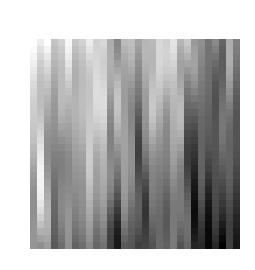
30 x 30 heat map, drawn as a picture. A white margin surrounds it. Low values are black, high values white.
The top left is the ninth with the highest average. There is an overall slope up to the top left. The bottom right is the ninth with the lowest average. The halves do not mirror each other. The grain runs up and down.
